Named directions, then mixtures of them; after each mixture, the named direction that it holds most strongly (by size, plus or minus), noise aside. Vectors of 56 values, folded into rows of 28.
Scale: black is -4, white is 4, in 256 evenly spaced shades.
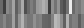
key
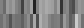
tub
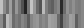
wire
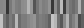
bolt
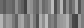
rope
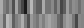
wire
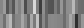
tub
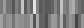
tub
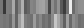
key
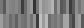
tub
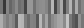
rope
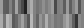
rope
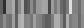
key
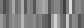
key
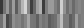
wire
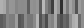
rope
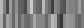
wire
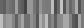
rope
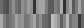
bolt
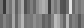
key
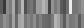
key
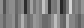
key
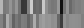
wire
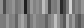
key
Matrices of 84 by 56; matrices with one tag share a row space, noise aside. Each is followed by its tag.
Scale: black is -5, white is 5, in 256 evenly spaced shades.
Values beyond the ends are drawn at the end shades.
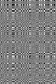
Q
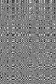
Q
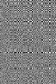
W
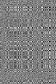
W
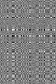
Q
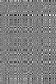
W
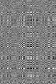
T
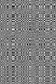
Q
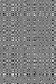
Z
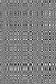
W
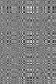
T
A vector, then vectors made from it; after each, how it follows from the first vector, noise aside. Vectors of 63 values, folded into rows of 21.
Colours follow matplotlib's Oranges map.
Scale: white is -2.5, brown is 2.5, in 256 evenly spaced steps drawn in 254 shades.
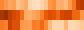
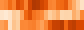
negated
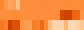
partly zeroed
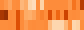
partly zeroed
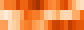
negated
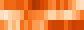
negated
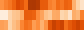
negated
